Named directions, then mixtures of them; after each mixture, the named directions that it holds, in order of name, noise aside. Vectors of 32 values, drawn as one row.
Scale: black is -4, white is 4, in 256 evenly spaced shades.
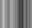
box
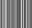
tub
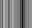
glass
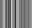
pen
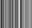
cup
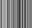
box, tub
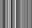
pen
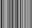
cup, tub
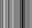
glass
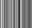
cup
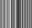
box, pen, tub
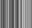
cup, glass, pen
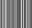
tub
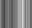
box, glass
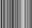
cup, glass, tub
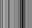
glass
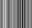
glass, tub
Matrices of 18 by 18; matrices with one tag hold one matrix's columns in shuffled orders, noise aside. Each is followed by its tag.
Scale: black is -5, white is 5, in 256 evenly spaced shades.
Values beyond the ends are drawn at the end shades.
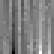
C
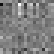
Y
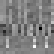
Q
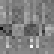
Q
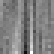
C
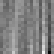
C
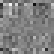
Y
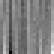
C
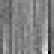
C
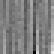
C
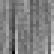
C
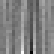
C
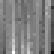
C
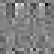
Y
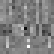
Q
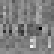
Q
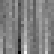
C
